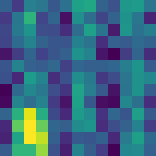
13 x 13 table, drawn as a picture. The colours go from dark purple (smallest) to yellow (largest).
Values change most from cell to cell in the bottom left. The bottom left is the ninth with the highest average. No overall slope runs across the table. An odd patch, higher than its surroundings, sits in the bottom left. Upright stripes repeat 3 times across the table.
